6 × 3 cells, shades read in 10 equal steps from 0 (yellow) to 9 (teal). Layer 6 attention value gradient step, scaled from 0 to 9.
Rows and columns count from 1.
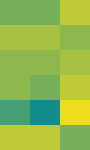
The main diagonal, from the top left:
5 3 3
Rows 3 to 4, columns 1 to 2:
4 4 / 4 5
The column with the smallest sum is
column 3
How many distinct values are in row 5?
3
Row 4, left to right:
4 5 2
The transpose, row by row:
5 3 4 4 7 2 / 5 3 4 5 9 2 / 2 4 3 2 0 5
